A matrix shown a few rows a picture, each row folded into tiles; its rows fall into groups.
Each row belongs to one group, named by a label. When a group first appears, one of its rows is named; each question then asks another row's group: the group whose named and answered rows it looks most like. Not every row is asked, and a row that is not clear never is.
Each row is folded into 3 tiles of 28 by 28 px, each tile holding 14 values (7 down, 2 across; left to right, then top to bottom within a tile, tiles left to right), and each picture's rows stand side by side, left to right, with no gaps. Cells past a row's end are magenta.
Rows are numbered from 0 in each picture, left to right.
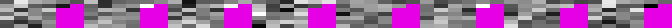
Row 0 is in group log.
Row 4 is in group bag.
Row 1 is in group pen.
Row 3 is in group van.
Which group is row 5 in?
pen
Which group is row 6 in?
bag
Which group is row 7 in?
log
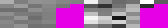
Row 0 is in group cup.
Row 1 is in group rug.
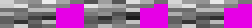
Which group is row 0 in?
cup
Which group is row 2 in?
cup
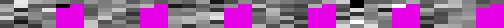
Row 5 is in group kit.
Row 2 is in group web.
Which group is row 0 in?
log
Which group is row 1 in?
bag
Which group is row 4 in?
pen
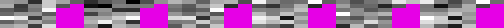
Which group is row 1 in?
web
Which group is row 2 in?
rug
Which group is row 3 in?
rug
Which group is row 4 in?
van
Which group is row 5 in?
rug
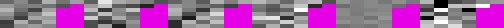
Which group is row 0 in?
van
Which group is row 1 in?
log
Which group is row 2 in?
van
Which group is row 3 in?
rug
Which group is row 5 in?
pen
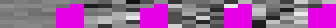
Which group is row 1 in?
web
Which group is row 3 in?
van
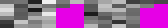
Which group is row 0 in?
van
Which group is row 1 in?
bag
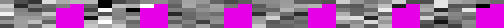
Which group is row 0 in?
van
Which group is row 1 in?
pen
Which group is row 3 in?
bag
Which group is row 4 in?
rug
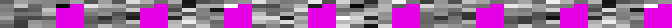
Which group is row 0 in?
log
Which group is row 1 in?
cup
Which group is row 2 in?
pen
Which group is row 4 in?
rug
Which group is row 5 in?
cup
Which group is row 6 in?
cup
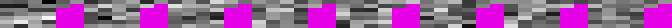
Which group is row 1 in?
kit
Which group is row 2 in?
cup
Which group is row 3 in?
bag
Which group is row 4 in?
van
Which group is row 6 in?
bag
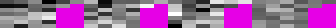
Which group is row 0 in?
web
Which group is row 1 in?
pen
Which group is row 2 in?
van
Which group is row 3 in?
bag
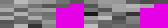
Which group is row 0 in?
log
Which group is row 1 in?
bag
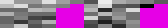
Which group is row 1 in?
log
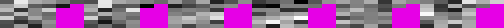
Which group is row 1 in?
log
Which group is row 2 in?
web
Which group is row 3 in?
web
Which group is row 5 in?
van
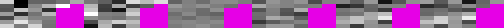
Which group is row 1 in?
van
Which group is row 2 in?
cup
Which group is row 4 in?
web
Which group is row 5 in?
web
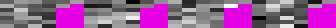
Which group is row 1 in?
web
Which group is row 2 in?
pen
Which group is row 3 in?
kit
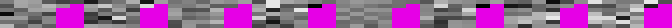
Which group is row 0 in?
bag
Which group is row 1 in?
kit
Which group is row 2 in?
van
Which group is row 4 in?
log
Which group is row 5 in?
log
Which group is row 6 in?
web
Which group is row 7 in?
rug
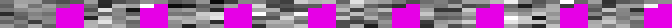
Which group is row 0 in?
bag
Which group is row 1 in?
pen
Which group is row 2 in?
web
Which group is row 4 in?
log
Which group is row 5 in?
van
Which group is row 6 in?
rug
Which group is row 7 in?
pen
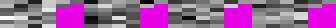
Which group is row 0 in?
rug
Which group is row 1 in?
kit
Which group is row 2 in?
kit
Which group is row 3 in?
web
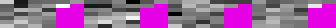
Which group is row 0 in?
pen
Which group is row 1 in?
web
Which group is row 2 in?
bag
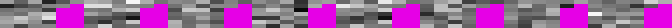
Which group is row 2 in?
bag
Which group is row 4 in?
cup
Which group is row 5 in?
bag
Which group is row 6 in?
log
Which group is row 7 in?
van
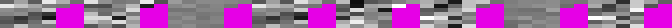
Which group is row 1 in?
rug
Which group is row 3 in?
cup
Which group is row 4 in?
pen
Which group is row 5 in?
rug
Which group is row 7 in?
rug
